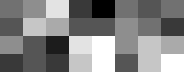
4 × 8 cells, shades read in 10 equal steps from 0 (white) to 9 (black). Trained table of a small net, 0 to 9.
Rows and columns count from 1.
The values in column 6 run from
4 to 6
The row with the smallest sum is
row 3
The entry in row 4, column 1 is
7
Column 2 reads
4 2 6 6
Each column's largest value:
7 6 8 7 9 6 6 7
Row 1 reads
5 4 1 7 9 5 6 5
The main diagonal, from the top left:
5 2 8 2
